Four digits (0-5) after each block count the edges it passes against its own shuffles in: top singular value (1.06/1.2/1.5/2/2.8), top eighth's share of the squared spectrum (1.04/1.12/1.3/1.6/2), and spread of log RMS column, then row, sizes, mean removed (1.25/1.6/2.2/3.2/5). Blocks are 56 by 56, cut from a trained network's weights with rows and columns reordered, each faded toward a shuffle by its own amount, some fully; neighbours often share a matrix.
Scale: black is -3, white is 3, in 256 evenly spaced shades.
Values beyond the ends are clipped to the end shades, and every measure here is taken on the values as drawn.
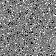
0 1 0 0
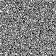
1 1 0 0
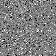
1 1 0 1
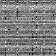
4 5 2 2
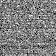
2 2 0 0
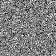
0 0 0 0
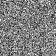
1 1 0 0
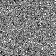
0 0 0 0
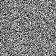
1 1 0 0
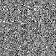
2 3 0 1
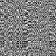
4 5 3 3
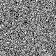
0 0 0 0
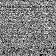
2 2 0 0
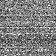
3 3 0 1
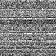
4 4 1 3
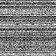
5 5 2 3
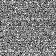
2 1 0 0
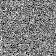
0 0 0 0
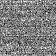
2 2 0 1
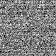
2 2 0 0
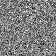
0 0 0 0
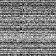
4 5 2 3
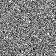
0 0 0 0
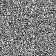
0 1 0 0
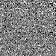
3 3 0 1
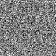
3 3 0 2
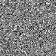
3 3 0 1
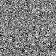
2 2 0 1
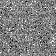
0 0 0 0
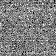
2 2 0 0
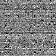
3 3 2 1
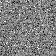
0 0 0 0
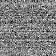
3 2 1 0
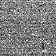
2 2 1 0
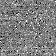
1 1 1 0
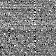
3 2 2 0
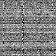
4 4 3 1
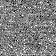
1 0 0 0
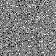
2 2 0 1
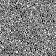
2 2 0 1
